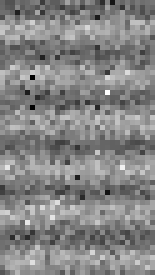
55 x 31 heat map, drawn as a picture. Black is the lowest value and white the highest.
No row or column stands out. Stripes running across repeat 6 times from top to bottom. Overall the values sit about 50% of the way up the scale. There is no overall slope. The histogram is bell-shaped.
